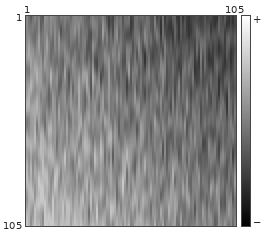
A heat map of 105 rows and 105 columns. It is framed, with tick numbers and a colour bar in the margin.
Grain: streaks running down. Mirror symmetry: none. Slope: up to the bottom left. Average level on the scale: 50%. Ninth with the lowest average: top right. Ninth with the highest average: bottom left.
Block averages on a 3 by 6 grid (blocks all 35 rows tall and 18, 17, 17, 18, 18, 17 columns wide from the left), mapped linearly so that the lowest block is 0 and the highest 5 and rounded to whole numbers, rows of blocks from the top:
3 2 2 1 0 0 | 4 3 3 2 2 1 | 5 4 4 3 3 2
